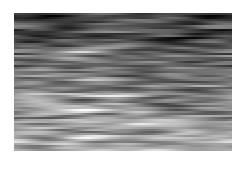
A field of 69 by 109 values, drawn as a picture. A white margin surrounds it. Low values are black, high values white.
Grain: streaks across. Histogram: bell-shaped. Slope: up to the bottom.
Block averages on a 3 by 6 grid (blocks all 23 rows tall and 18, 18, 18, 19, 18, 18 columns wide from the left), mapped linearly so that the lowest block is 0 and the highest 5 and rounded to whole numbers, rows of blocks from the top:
0 1 1 1 0 0 | 3 3 3 2 2 2 | 4 5 5 5 4 4
